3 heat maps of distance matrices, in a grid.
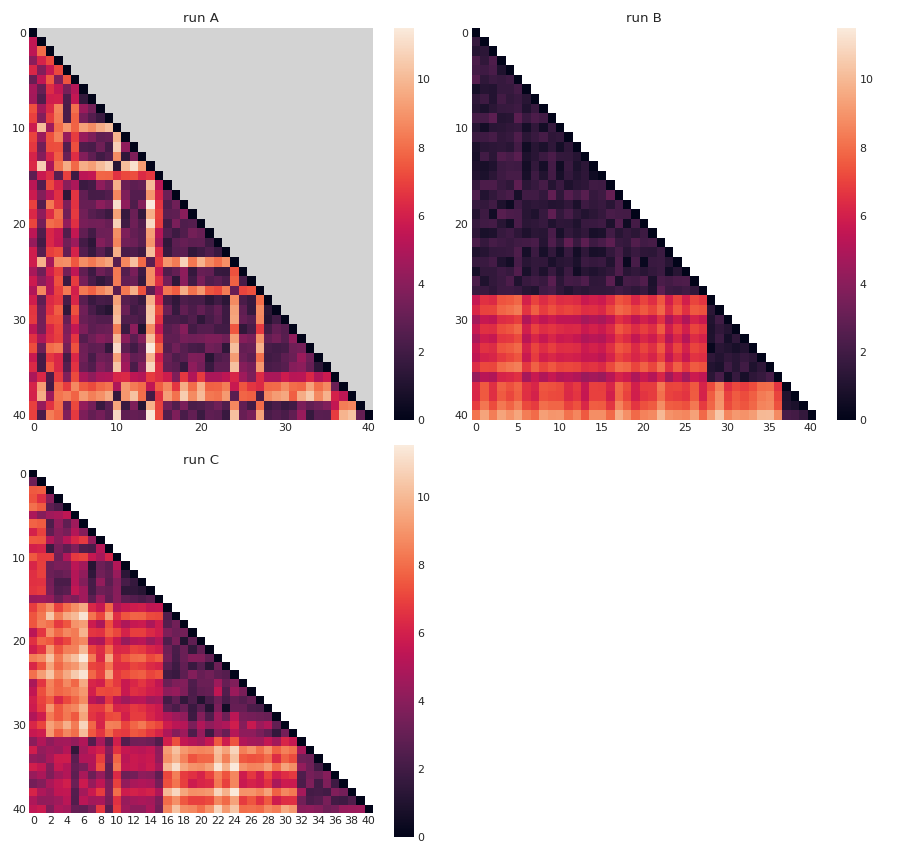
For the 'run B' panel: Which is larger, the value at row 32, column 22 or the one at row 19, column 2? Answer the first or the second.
the first
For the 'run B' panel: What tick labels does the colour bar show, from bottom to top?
0, 2, 4, 6, 8, 10
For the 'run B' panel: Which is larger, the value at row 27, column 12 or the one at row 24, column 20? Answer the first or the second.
the first
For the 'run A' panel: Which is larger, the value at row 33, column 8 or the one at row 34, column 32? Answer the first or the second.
the second
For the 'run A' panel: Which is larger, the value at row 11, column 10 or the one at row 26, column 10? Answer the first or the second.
the first
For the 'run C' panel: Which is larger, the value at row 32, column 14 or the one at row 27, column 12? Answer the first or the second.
the second
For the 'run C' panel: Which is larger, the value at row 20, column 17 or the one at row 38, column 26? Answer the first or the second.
the second
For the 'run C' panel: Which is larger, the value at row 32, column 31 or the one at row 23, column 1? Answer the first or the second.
the second
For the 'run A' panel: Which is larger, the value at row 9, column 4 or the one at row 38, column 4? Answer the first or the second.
the second
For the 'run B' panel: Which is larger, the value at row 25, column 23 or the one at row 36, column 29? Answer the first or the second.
the second
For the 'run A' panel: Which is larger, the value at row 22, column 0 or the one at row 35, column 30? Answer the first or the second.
the first
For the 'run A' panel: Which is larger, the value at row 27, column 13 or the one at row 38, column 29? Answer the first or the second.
the second
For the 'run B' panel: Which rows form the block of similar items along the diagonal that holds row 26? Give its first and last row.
0 to 27
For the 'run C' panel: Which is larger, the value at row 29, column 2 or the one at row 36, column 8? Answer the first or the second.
the first
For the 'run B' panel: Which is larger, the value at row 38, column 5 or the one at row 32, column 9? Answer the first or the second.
the first
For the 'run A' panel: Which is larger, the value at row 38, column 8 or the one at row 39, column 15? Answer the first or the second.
the first
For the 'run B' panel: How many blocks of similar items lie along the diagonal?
3
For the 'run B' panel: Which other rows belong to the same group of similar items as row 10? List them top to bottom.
0, 1, 2, 3, 4, 5, 6, 7, 8, 9, 11, 12, 13, 14, 15, 16, 17, 18, 19, 20, 21, 22, 23, 24, 25, 26, 27
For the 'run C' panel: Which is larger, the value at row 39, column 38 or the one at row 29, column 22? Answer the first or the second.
the second
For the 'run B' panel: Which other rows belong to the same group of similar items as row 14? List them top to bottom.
0, 1, 2, 3, 4, 5, 6, 7, 8, 9, 10, 11, 12, 13, 15, 16, 17, 18, 19, 20, 21, 22, 23, 24, 25, 26, 27
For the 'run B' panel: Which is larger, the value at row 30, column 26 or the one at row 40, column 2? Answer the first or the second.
the second
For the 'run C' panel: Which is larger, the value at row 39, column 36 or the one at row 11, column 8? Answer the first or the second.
the second
